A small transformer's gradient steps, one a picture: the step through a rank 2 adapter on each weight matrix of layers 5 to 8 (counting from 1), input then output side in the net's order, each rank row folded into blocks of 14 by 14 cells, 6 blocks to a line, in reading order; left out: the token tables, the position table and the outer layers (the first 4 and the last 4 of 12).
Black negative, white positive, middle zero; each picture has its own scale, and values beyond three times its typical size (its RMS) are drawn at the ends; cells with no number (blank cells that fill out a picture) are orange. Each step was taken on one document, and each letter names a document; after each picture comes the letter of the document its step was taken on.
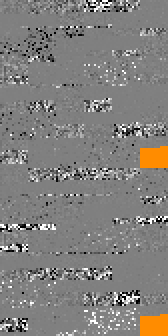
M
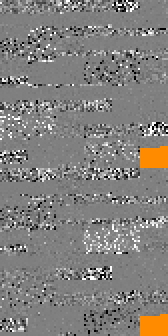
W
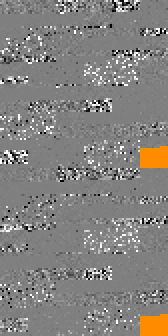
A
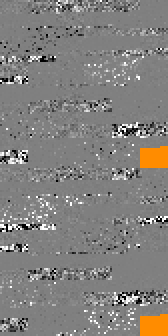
M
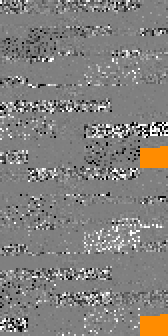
W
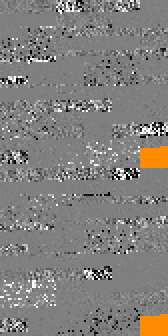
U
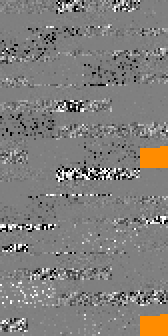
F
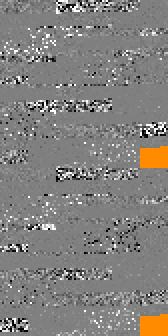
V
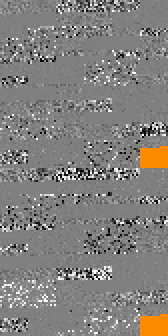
U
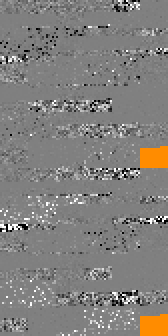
V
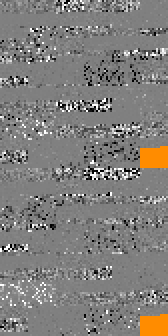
W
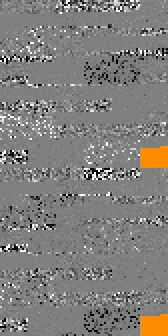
W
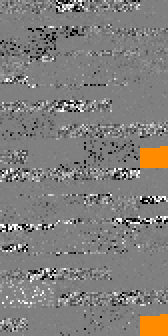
F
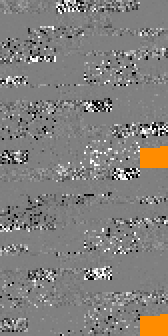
U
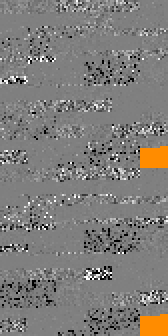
U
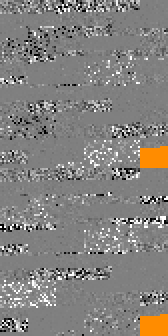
U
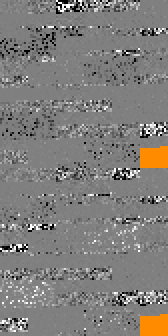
F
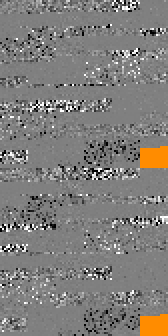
W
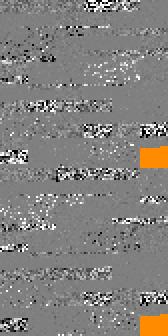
M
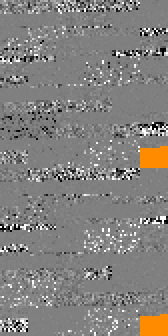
U
